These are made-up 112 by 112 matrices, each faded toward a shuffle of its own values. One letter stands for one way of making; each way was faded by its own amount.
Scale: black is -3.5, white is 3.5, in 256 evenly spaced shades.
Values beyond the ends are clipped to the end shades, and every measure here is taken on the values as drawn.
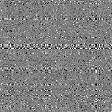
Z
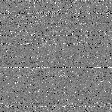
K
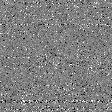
K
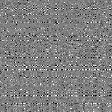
Z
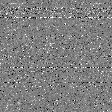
K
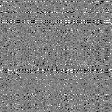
Z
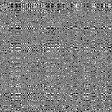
Z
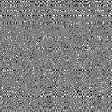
Z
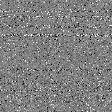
K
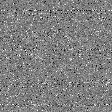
K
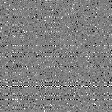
Z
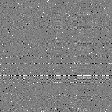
Z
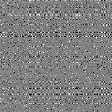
Z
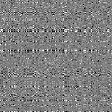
Z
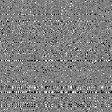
Z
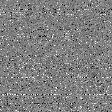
K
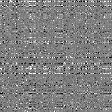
Z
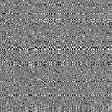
Z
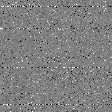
K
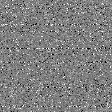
K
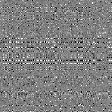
Z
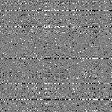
Z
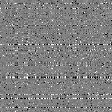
Z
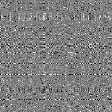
Z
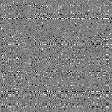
Z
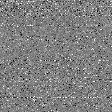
K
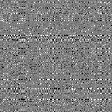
Z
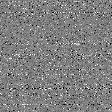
K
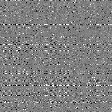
Z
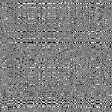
Z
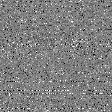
K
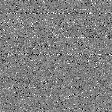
K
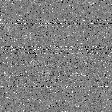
K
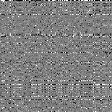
Z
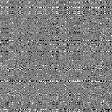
Z
